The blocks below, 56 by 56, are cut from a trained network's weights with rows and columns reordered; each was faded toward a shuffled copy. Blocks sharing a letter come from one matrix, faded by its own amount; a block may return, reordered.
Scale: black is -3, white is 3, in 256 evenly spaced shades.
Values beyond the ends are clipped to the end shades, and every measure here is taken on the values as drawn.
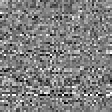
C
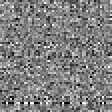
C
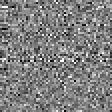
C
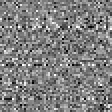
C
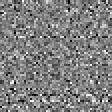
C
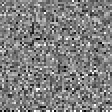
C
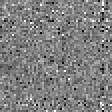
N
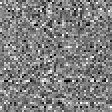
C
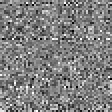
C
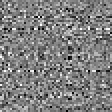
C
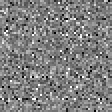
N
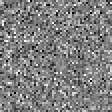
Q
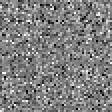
Q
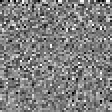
C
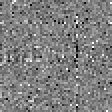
N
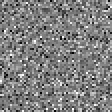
Q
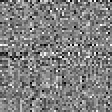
C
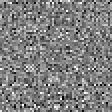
C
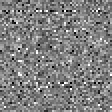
N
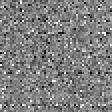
N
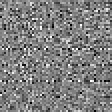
C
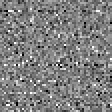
N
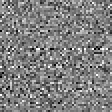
C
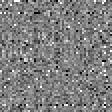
N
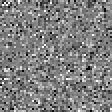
Q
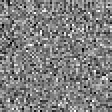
Q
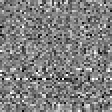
C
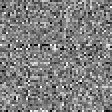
C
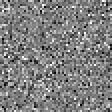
Q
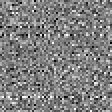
C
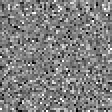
Q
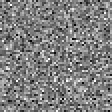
Q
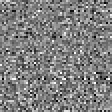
C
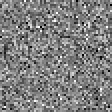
Q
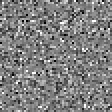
Q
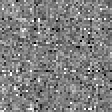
N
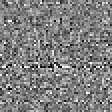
C
